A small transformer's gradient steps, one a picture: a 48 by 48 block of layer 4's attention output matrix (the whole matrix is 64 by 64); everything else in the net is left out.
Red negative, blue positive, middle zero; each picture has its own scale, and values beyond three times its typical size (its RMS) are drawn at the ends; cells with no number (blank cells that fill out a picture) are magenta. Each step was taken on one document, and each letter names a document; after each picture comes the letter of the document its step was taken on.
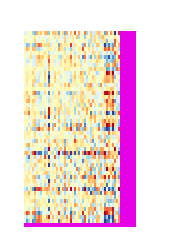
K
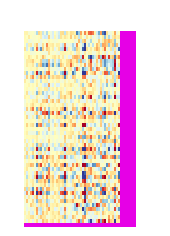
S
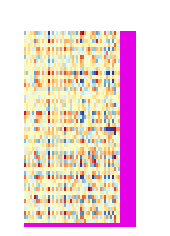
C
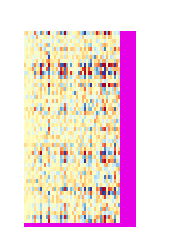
S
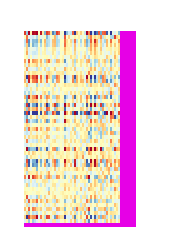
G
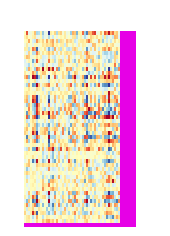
K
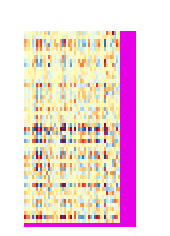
C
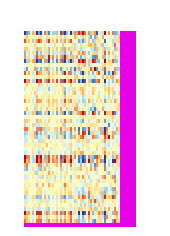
C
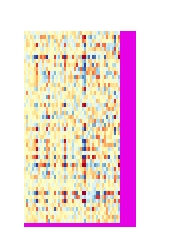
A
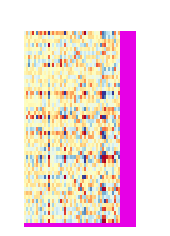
S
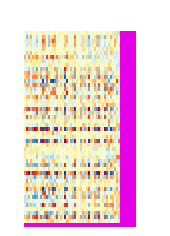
G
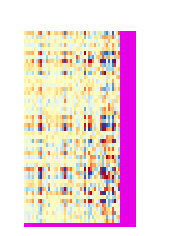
S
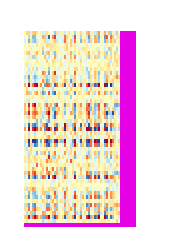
G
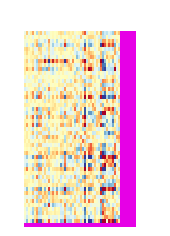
S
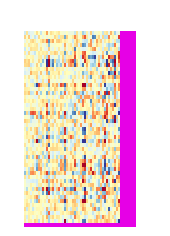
A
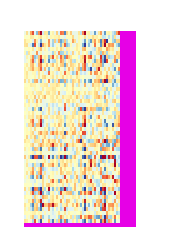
S
